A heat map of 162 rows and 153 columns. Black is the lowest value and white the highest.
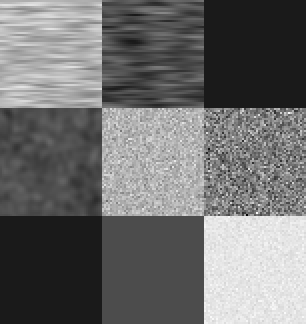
The table splits into 3 rows of 3 panels. Panel 1,1: high, streaked across. Panel 1,2: low, streaked across. Panel 1,3: very low, flat. Panel 2,1: low, blotchy, faint in contrast. Panel 2,2: high, fine-grained. Panel 2,3: middling, fine-grained, strong in contrast. Panel 3,1: very low, flat. Panel 3,2: low, flat. Panel 3,3: very high, fine-grained, faint in contrast.
